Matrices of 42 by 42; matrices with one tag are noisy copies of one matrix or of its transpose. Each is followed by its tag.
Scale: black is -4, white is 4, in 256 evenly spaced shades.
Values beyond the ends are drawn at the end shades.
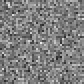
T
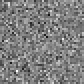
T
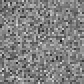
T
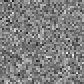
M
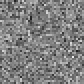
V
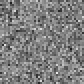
V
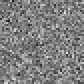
M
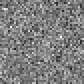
T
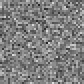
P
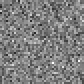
M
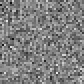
V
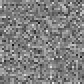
P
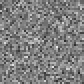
M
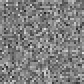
P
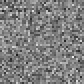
V
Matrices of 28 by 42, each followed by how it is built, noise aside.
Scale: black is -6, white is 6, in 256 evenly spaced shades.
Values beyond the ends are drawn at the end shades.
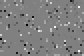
sparse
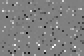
sparse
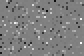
sparse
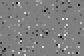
sparse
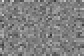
low rank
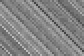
Toeplitz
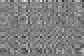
low rank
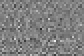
low rank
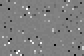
sparse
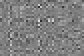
low rank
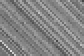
Toeplitz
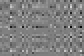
low rank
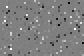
sparse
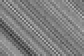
Toeplitz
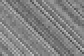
Toeplitz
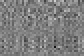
low rank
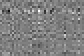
low rank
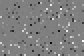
sparse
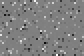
sparse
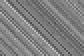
Toeplitz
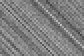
Toeplitz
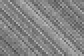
Toeplitz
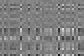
low rank
